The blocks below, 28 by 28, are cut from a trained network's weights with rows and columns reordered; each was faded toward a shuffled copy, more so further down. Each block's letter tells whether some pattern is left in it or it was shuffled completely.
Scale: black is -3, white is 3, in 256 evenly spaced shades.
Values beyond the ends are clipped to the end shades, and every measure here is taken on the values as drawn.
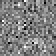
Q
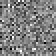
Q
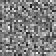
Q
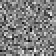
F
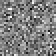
F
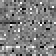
Q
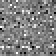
Q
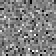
F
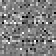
Q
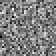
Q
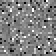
F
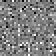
Q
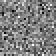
F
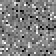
F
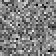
F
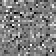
Q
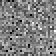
F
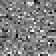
Q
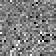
Q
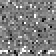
Q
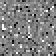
F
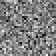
F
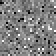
F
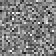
F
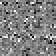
Q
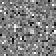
F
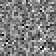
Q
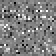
Q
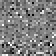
Q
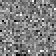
Q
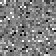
F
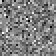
F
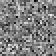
F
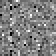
Q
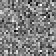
F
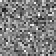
F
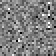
Q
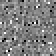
Q
